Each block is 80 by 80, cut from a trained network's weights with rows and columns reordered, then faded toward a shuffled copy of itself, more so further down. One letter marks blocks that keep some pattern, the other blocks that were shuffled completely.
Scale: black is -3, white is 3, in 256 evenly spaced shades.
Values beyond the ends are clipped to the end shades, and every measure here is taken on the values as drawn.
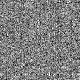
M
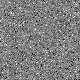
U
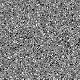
M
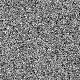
U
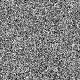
M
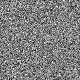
U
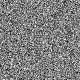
U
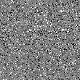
M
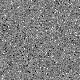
U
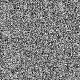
M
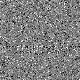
M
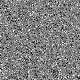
M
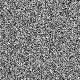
M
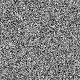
U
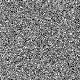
M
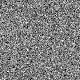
U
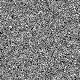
U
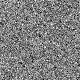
U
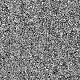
M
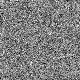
U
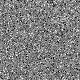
U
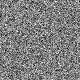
U
